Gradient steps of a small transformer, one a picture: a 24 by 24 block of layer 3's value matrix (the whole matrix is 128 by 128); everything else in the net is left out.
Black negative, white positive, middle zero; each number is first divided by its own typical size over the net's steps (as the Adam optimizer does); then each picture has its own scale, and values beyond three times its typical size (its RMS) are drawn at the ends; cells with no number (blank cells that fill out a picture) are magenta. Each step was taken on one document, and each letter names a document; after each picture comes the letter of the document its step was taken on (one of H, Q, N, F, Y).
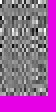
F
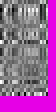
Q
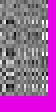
Q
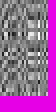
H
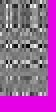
F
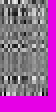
H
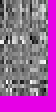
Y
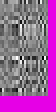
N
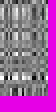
Y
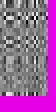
H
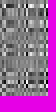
Q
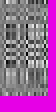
Q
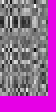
Y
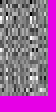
F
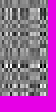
N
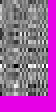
N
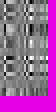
Q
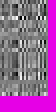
N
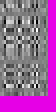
Y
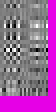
H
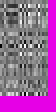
H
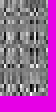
Y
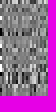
F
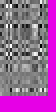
F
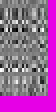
N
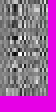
H
